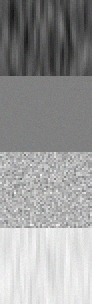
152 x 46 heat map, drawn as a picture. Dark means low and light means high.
The table splits into 4 rows of 1 panel. Panel 1,1: low, streaked downward. Panel 2,1: middling, flat. Panel 3,1: high, fine-grained. Panel 4,1: very high, streaked downward, faint in contrast.
